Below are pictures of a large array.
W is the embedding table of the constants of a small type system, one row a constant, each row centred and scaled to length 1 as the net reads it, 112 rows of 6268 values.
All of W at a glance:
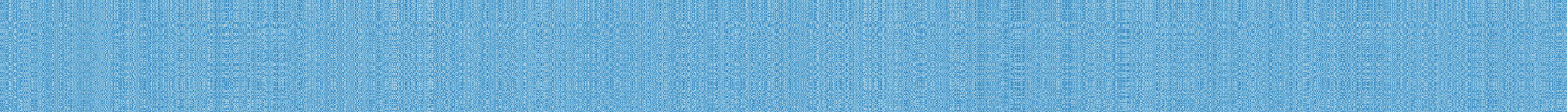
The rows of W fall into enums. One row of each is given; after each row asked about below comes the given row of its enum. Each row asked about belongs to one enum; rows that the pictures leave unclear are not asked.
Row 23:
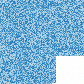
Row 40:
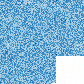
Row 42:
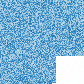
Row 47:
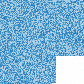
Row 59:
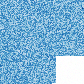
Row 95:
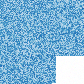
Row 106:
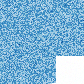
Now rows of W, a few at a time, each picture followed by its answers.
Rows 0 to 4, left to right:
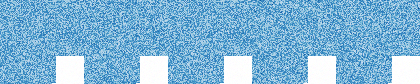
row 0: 47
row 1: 42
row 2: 47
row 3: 40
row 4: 59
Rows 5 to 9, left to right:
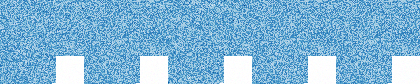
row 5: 59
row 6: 47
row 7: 40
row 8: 47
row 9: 47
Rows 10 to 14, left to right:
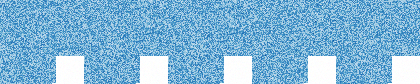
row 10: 23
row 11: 95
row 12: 95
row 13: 106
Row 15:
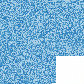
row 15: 47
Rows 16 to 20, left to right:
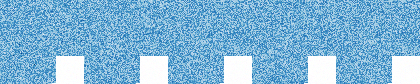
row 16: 106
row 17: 95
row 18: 47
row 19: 42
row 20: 47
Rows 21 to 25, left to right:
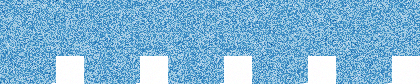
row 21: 40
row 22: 23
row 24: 106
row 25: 106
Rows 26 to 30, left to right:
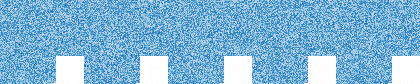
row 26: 106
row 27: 95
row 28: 47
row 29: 23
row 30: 42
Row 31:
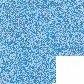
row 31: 23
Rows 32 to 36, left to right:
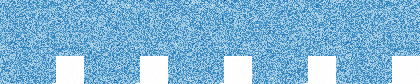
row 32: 23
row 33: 40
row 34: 40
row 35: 106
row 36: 23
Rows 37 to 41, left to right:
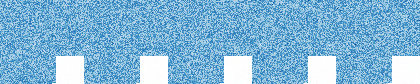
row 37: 42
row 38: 23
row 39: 47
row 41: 106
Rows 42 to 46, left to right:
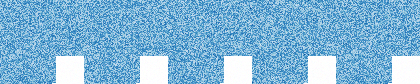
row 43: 23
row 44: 59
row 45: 40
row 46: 42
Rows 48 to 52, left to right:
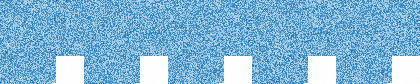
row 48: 40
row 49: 47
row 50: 106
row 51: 95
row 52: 106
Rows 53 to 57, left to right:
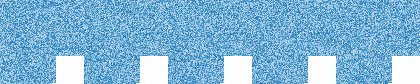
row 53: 23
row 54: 59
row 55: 59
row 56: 47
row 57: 42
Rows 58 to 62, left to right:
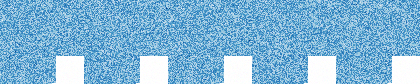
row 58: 106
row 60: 106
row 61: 95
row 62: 40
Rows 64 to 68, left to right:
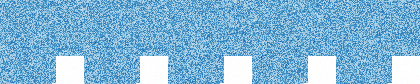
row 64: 23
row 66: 95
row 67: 106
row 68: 47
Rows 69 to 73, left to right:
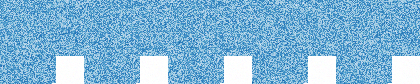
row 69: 95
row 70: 23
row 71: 23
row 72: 40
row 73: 47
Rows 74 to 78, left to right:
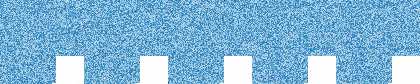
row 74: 95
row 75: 106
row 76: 40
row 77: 23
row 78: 23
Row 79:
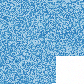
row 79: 47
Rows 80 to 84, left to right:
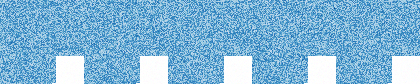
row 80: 23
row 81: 42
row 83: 59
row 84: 47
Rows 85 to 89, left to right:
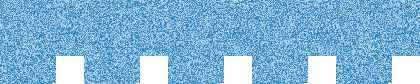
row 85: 95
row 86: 23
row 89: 95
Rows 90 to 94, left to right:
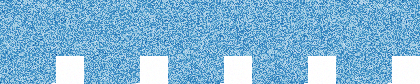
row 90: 40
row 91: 106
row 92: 42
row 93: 42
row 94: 40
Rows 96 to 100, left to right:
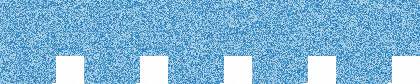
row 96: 23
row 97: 23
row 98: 95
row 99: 106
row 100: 40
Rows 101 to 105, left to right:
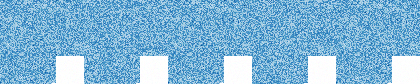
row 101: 40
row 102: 23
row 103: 40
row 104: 47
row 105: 40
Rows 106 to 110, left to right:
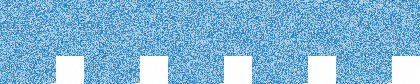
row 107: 106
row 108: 47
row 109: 47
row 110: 40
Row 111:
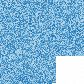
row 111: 42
